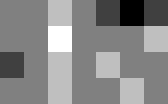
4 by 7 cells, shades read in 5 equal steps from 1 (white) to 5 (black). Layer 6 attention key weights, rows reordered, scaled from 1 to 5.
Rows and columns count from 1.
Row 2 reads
3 3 1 3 3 3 2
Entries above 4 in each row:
1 0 0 0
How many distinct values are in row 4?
2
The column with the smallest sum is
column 3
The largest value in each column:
4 3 2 3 4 5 4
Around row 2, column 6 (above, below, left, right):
5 3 3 2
